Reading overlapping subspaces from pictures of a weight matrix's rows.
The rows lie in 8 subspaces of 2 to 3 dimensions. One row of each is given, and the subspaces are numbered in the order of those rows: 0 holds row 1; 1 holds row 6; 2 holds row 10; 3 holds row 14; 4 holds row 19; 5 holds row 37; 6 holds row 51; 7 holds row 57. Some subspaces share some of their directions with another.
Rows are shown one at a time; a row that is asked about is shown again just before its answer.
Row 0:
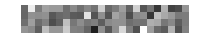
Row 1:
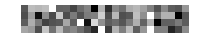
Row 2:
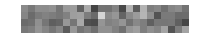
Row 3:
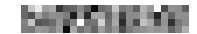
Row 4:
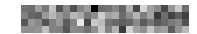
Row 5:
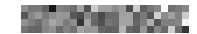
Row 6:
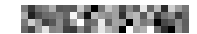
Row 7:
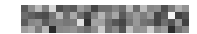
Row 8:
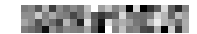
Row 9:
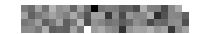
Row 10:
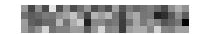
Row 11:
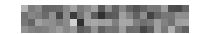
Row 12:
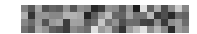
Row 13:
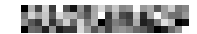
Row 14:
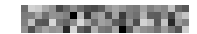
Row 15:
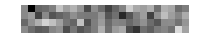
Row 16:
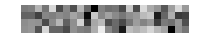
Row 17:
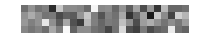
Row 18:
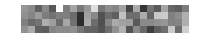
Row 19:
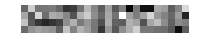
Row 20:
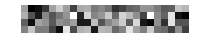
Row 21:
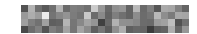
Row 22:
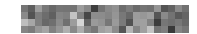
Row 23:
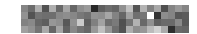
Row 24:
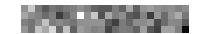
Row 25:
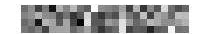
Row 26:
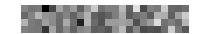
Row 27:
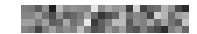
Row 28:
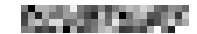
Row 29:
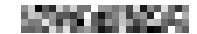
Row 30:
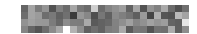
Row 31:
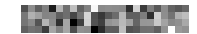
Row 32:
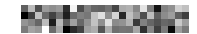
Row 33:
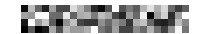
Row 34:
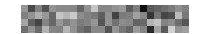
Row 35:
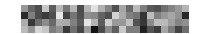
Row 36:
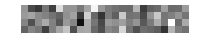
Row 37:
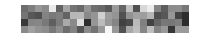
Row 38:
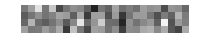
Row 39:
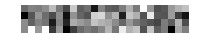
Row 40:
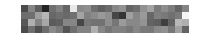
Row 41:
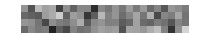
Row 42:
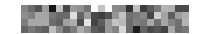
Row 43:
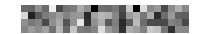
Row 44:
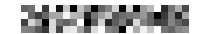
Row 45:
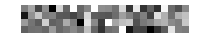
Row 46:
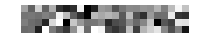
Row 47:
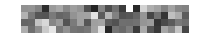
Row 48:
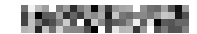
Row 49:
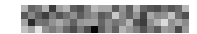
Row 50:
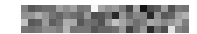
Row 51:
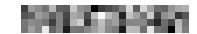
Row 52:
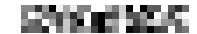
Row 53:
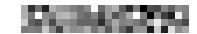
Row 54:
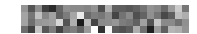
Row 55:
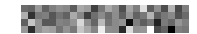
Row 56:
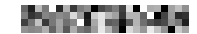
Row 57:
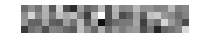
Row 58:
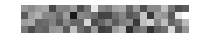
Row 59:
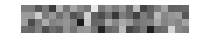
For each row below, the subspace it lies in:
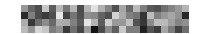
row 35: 6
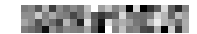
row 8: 4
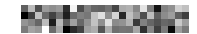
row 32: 6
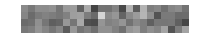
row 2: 5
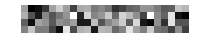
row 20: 3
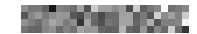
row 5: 5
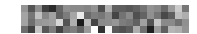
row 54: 0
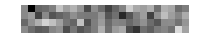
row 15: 4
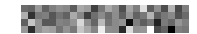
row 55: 1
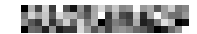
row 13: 7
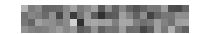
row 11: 7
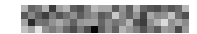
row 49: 6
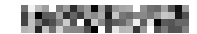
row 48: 0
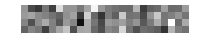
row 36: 3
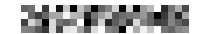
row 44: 6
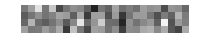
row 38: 3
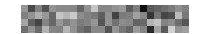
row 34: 2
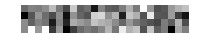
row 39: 6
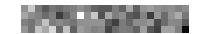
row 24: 4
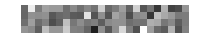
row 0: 0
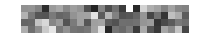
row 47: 4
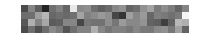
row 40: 6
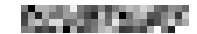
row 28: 4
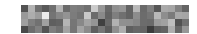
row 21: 7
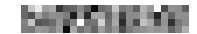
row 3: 3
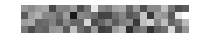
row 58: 3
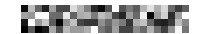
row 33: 6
